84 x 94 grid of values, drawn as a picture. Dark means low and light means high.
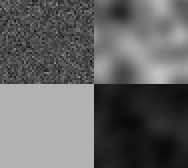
The table splits into 2 rows of 2 panels. Panel 1,1: low, fine-grained. Panel 1,2: middling, smooth, strong in contrast. Panel 2,1: high, flat. Panel 2,2: very low, smooth, faint in contrast.
